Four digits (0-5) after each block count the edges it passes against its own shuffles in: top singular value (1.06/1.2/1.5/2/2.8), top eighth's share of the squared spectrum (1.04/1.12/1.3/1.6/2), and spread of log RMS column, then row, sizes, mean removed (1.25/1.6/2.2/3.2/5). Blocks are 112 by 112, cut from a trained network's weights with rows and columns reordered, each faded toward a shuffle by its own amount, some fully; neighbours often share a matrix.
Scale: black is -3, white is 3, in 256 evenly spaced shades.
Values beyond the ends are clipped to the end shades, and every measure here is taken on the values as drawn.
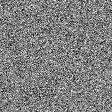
0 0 0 0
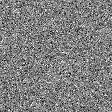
0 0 0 0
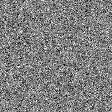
2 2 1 0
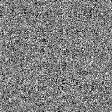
2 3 1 2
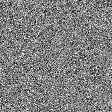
0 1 0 0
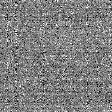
3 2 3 0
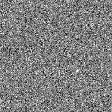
2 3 1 1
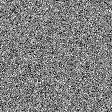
0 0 0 0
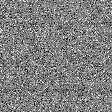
1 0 0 0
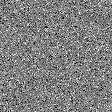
0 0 0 0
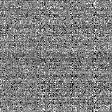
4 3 3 1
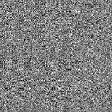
3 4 2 3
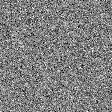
0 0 0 0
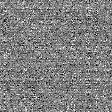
3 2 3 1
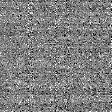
3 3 3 0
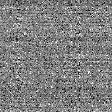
3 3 3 1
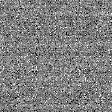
2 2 2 0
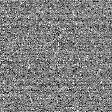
3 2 2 0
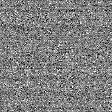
2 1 1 0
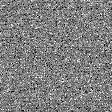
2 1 0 0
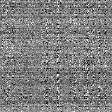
4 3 4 2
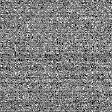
3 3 3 1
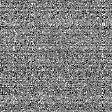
3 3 3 1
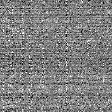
4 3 3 1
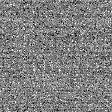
2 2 2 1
